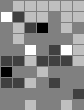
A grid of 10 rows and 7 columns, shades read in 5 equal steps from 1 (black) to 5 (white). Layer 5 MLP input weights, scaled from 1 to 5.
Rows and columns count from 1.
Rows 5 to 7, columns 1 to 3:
3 3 5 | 2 2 4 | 1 3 3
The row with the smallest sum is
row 6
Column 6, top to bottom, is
4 4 4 3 5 2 3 3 3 4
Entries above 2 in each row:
7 6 5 7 6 2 6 4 6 7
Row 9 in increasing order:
2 3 3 3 3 3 3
